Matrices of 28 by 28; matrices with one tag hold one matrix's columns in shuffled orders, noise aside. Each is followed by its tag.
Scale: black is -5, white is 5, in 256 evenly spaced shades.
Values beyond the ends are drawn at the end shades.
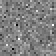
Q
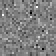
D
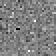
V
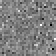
Q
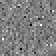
Q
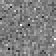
Q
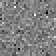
D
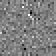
D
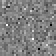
Q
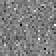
Q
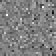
D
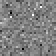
D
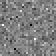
Q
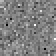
Q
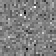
D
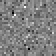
D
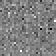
V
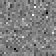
D
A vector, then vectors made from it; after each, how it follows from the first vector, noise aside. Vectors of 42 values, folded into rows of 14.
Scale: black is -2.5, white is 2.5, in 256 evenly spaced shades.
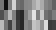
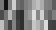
copied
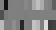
partly zeroed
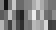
copied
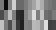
copied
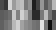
reversed
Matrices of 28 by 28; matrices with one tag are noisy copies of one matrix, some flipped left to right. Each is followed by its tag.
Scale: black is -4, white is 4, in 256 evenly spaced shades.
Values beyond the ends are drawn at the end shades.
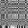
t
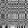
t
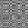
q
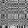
t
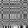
t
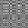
q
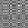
q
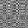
q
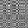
q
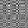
q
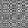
q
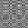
q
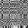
t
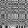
t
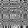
t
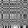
t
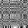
t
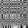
t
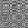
q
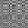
q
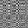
q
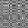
q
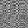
q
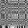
t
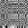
t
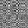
q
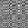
q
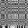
t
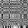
t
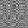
q
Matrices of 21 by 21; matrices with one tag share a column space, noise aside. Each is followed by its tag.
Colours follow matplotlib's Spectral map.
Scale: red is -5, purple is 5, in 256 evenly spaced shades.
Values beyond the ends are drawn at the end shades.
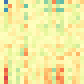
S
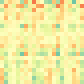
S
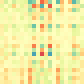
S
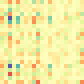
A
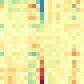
S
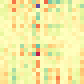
S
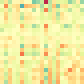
S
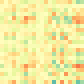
A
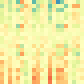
S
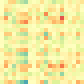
A
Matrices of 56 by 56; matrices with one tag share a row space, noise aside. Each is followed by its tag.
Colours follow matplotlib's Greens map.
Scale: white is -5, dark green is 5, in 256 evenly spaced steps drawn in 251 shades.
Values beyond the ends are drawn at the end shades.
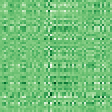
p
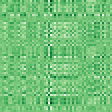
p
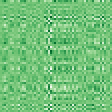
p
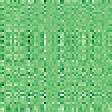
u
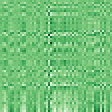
p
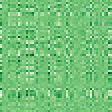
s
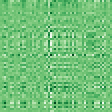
p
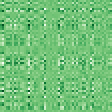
u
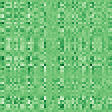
u
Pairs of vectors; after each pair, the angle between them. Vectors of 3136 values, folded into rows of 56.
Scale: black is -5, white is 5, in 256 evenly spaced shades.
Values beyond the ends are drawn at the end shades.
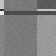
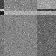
nearly opposite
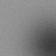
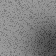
nearly parallel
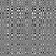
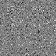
partly opposed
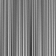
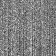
partly opposed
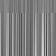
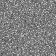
orthogonal
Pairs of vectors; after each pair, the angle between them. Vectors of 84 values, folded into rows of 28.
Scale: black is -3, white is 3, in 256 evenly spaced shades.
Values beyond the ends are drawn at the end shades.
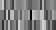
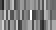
nearly opposite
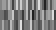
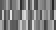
orthogonal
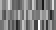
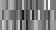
orthogonal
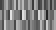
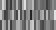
orthogonal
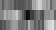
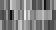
partly opposed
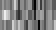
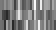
nearly opposite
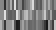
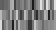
orthogonal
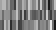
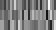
nearly opposite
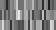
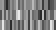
nearly parallel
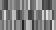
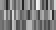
partly aligned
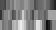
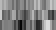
nearly opposite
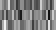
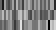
partly opposed
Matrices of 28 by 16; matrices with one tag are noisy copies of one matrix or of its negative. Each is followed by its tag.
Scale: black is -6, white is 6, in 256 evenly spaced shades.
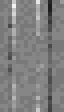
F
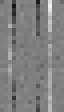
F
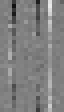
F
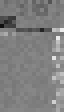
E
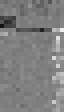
E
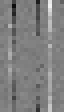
F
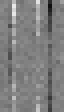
F
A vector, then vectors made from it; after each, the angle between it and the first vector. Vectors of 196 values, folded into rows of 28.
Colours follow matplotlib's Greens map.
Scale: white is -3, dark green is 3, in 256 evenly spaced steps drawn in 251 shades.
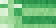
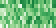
partly aligned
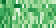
partly opposed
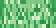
orthogonal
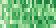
partly aligned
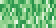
orthogonal
